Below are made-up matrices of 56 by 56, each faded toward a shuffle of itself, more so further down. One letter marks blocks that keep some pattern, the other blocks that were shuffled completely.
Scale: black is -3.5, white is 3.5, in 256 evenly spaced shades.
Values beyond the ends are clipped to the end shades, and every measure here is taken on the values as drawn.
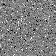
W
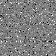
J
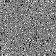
J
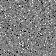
W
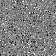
J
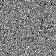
J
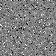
J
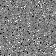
W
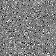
J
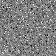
W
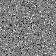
W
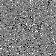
J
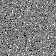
W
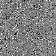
J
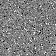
W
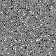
J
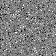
W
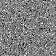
W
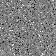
W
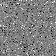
J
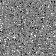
W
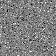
W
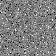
J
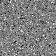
W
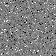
W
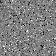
W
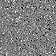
J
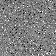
W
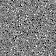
J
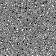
J
